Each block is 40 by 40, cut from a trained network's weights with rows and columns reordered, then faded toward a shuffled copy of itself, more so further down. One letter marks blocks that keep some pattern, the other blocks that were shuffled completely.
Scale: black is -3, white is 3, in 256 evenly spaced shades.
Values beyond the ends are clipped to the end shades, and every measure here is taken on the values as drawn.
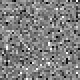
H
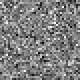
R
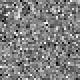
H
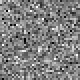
R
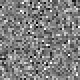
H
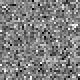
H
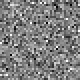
R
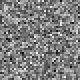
R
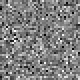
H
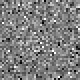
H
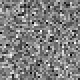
H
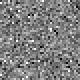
H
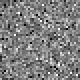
R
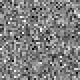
R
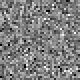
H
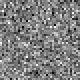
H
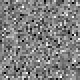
R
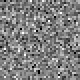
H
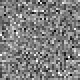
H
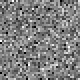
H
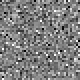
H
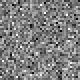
H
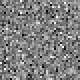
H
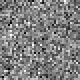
R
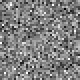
R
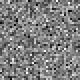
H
